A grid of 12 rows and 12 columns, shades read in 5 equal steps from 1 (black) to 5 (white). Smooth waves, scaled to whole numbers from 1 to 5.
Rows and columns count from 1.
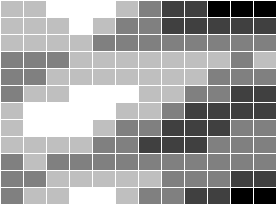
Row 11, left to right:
3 3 4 4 4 4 4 3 3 3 2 2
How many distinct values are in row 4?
2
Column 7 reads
3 3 3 4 4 4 4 3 2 3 4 3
